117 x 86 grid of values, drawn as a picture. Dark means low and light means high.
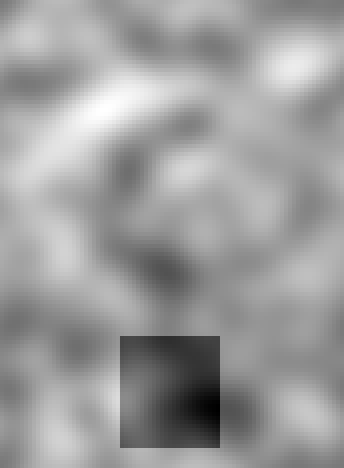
Stripes: none. Roughest part: bottom middle. Average level on the scale: 60%. Ninth with the lowest average: bottom middle. Ninth with the highest average: top left. Odd patch: lower, in the bottom middle.
